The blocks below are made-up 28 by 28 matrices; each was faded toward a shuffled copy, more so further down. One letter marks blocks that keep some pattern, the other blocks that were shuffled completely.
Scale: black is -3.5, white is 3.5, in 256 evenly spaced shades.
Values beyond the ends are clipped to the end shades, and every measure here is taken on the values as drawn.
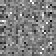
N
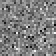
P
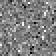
P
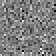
N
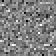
P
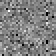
N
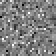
P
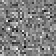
N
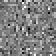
N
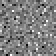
P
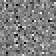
N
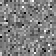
P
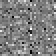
N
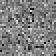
N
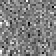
N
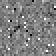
P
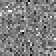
P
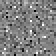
P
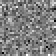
P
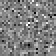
N
